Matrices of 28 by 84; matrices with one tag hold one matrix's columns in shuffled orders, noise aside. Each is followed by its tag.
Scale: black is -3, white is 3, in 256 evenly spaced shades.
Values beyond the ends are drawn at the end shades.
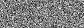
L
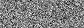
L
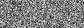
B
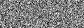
B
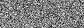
L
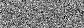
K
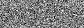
K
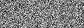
L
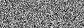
L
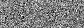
K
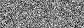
L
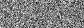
B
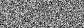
B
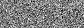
K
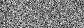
B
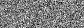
B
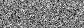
K
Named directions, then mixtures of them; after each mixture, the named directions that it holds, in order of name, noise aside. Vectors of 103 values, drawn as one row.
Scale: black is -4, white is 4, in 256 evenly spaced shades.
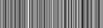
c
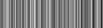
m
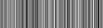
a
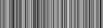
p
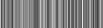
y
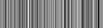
a, c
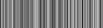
y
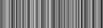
m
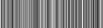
y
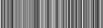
y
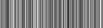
p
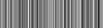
a, c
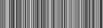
m, p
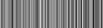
m, y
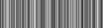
m, y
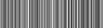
c, y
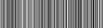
a, y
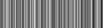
m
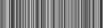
m, p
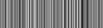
c, m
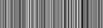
c, m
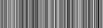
a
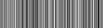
a
